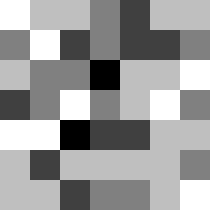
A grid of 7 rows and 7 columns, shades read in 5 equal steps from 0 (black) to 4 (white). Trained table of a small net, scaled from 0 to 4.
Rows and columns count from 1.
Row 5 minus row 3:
1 2 -2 1 -2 0 -1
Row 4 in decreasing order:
4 4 3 2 2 2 1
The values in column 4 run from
0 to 3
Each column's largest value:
4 4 4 3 3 4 4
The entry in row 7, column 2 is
3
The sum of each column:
20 19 14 12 14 20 20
